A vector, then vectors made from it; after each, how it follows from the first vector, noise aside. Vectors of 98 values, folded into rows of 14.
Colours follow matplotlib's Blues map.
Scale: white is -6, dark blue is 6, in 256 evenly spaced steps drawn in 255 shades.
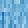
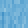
shrunk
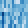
scaled up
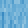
shrunk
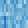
wrapped around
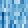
scaled up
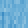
shrunk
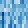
scaled up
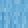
shrunk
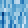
scaled up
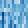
scaled up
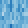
wrapped around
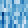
scaled up
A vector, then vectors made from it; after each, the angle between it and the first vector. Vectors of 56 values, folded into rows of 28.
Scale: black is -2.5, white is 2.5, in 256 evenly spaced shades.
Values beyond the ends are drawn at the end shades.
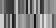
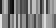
partly aligned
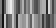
partly opposed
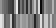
nearly parallel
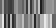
nearly parallel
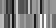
nearly parallel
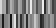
partly opposed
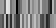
partly opposed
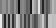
partly aligned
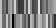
partly aligned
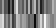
nearly parallel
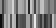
nearly opposite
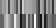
partly opposed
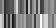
nearly parallel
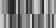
partly aligned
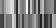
nearly opposite
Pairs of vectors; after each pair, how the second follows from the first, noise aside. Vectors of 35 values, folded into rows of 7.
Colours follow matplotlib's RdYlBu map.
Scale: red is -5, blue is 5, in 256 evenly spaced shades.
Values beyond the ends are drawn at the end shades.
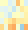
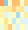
reversed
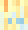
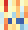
scaled up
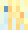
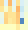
reversed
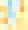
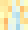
reversed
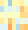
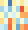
scaled up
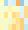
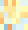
reversed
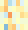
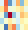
scaled up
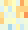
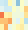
reversed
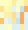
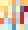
scaled up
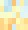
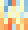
scaled up
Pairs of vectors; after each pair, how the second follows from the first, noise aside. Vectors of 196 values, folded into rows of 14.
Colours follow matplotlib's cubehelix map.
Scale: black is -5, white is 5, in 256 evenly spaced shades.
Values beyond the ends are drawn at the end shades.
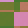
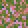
shuffled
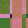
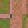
shrunk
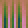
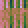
wrapped around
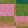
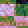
scaled up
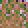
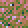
shuffled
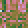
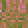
shrunk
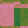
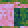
scaled up
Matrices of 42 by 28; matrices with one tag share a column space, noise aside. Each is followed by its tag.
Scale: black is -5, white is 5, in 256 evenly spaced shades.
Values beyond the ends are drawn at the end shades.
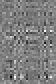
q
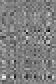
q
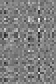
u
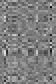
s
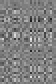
u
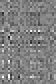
q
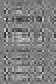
u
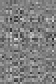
u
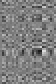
s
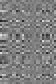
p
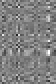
s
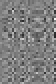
u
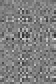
u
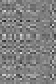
p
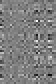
p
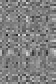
s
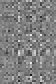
s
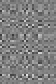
p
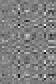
p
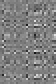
p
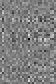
u
